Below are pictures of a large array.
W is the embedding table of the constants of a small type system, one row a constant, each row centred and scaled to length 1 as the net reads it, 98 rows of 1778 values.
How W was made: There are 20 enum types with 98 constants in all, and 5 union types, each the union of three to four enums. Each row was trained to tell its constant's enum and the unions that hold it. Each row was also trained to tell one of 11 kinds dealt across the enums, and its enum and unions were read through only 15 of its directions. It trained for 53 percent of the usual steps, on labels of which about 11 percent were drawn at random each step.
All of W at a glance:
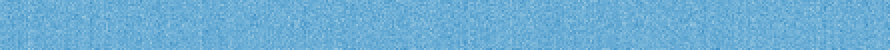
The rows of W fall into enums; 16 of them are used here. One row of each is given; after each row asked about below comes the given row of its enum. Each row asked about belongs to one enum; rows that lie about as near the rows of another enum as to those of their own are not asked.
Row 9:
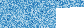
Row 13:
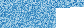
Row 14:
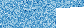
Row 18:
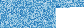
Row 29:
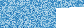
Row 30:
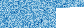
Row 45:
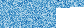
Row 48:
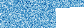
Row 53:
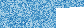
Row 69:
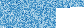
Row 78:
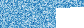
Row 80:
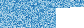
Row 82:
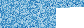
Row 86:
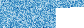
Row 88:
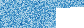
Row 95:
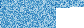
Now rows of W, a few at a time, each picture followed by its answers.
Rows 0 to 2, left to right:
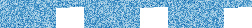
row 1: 82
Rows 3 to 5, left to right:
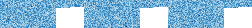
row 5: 13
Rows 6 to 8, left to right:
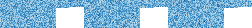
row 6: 48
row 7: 78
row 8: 30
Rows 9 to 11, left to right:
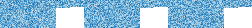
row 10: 69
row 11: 53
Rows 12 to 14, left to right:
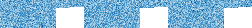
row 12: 14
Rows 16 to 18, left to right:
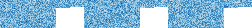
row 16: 45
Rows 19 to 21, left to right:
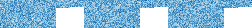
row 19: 18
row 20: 78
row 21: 13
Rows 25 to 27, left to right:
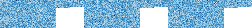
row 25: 86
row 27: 80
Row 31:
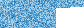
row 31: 45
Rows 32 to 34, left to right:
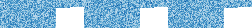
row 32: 69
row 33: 88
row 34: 30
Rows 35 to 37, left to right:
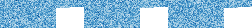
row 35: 9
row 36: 9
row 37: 18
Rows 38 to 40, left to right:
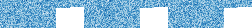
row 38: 45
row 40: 86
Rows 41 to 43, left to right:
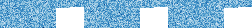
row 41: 29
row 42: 80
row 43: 9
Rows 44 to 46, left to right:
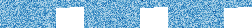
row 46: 48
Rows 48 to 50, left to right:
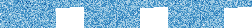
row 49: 95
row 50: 95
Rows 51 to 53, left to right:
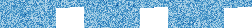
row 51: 18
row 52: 80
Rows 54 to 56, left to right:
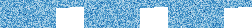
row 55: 13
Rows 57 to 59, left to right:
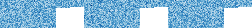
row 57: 53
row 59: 45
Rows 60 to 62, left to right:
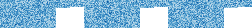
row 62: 9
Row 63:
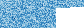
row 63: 78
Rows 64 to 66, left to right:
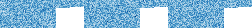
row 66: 95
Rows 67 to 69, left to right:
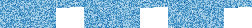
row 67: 69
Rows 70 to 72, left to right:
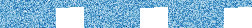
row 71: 45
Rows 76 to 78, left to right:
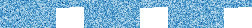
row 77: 18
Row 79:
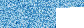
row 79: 9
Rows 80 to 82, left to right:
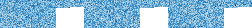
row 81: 78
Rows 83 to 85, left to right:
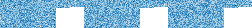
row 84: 13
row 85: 78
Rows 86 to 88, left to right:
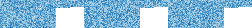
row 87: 95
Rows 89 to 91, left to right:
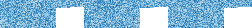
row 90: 18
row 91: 14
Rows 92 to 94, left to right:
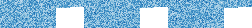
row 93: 29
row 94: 95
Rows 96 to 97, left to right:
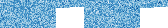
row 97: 86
